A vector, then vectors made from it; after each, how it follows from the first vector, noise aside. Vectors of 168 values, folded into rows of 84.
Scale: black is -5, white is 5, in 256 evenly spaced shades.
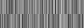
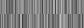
copied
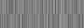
shrunk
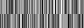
scaled up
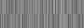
shrunk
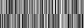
scaled up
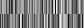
scaled up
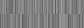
shrunk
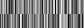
scaled up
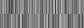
copied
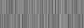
shrunk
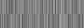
shrunk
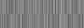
shrunk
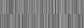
shrunk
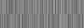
shrunk
